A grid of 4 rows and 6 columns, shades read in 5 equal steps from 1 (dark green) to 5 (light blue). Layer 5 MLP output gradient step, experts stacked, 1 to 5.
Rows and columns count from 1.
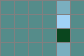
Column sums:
12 12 12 12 14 12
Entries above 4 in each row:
0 1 0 0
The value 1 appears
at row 3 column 5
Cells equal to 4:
2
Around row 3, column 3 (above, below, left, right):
3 3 3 3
